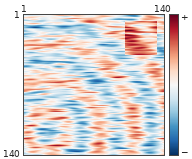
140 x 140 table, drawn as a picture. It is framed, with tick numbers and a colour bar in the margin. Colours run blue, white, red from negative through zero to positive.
Ninth with the highest average: top right. Mirror symmetry: none. Odd patch: higher, in the top right. Rings: centred on the bottom left. Histogram: bell-shaped.
